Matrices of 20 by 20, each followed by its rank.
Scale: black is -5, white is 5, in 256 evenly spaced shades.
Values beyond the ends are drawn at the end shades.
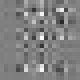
two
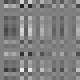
one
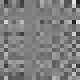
two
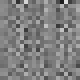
three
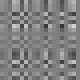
one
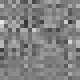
three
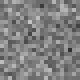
full rank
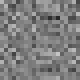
three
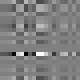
one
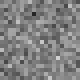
full rank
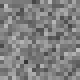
full rank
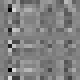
two
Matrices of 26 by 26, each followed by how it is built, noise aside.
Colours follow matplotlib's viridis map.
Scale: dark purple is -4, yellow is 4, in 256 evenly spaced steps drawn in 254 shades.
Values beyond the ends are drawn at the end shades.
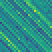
Toeplitz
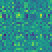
low rank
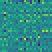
low rank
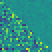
lower triangular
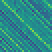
Toeplitz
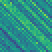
Toeplitz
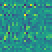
low rank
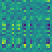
low rank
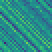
Toeplitz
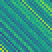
Toeplitz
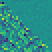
lower triangular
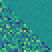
lower triangular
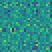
low rank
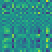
low rank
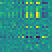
low rank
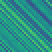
Toeplitz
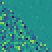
lower triangular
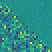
lower triangular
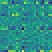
low rank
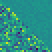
lower triangular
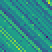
Toeplitz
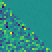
lower triangular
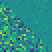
lower triangular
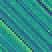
Toeplitz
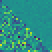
lower triangular
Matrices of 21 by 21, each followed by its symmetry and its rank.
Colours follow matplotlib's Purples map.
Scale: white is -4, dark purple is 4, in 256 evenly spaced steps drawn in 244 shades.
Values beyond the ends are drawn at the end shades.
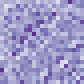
symmetric, full rank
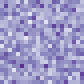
neither, full rank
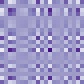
symmetric, rank one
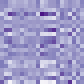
neither, rank two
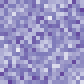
symmetric, full rank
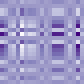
neither, rank one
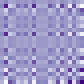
symmetric, rank one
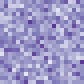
neither, full rank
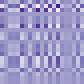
neither, rank one
